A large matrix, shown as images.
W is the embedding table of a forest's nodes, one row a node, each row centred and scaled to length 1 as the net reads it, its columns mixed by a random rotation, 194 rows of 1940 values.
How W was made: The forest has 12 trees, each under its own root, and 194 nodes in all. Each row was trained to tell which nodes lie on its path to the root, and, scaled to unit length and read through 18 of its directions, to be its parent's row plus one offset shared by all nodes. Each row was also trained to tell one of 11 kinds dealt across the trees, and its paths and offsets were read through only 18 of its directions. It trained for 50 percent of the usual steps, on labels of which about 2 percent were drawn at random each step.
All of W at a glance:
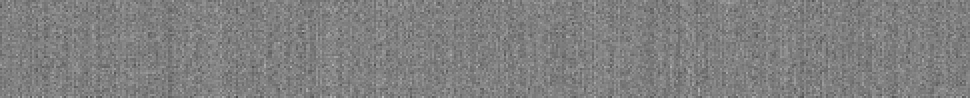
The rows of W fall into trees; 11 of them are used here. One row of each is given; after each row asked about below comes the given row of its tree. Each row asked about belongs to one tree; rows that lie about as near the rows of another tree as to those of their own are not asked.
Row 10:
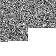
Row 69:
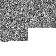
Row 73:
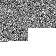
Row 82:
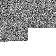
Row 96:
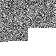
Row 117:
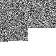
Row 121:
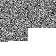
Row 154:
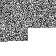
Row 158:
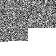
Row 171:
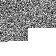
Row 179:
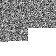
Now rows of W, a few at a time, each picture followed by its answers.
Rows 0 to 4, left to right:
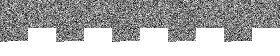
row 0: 179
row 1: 73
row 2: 96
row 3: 73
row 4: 82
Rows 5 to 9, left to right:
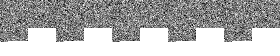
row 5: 158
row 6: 179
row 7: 82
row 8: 69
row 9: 179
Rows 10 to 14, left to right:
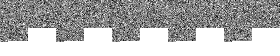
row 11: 69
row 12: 179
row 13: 73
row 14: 158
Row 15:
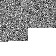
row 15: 69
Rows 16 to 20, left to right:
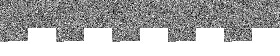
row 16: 171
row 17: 10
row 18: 69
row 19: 121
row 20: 10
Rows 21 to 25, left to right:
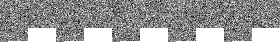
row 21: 121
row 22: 171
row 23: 69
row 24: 121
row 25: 121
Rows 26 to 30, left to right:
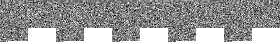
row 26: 96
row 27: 82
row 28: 171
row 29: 117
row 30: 179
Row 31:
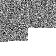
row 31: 96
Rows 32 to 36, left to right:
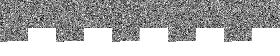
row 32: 82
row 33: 117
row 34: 179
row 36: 73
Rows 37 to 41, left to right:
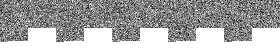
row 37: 154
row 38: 117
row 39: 10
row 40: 96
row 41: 154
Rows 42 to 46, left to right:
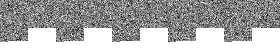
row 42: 117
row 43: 117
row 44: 69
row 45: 121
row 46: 171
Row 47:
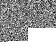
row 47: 154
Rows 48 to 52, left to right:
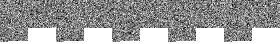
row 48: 154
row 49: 82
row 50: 179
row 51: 154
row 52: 96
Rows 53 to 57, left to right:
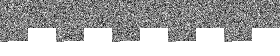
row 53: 82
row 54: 10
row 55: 154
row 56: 158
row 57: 154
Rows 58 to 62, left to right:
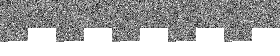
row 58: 171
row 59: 179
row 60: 117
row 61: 10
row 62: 96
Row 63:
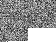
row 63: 121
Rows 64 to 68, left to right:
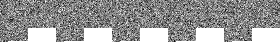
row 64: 69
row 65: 154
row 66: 171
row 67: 171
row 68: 121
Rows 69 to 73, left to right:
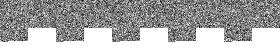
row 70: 154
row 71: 154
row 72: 82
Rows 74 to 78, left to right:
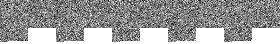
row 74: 82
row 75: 154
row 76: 158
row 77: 73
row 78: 154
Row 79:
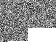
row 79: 73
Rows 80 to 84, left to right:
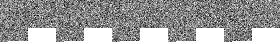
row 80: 121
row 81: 96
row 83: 158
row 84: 69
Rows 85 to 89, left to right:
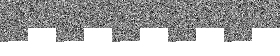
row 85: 117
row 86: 121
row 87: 69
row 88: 69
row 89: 171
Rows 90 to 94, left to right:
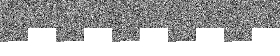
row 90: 96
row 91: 69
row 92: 179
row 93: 69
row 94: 96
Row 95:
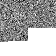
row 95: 154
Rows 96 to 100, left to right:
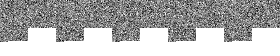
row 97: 69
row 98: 171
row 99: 10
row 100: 121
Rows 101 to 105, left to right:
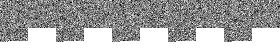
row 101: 158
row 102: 82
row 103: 179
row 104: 117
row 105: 69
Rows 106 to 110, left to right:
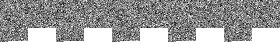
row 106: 154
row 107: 82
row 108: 179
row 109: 179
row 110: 179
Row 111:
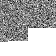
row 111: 10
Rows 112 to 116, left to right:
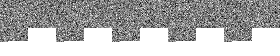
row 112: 154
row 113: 154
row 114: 171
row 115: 82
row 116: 73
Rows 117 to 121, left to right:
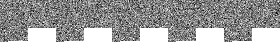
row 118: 179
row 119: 10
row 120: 96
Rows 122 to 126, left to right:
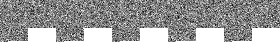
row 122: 10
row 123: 117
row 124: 69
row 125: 10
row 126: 117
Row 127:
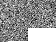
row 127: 121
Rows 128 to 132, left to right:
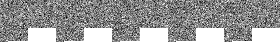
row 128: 96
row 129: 10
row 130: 96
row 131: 96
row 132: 10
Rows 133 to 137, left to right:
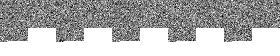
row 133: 73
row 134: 171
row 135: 73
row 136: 82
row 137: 121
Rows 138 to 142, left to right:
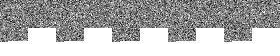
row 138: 154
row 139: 154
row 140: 121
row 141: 154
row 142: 96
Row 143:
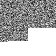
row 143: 73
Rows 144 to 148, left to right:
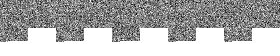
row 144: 10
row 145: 121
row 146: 96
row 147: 82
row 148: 158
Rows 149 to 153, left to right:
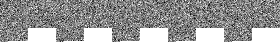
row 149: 171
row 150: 82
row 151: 121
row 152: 179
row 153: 69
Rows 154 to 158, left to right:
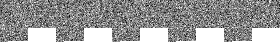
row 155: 73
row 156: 69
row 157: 69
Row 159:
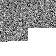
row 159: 171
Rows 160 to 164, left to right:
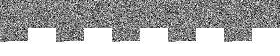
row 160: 82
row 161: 179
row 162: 158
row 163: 121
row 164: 158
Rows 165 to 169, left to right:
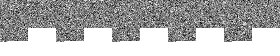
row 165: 82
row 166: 69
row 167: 154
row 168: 154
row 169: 10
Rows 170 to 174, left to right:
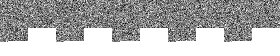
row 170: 10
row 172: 117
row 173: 117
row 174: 179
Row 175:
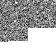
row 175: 69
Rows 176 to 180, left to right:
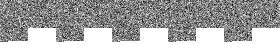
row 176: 96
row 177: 10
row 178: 96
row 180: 179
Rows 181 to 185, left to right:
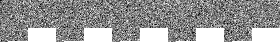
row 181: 179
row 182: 96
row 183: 171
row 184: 121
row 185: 179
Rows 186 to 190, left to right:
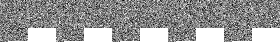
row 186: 96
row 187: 10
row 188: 158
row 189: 179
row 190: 117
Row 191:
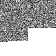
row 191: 117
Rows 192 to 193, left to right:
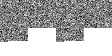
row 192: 10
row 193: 121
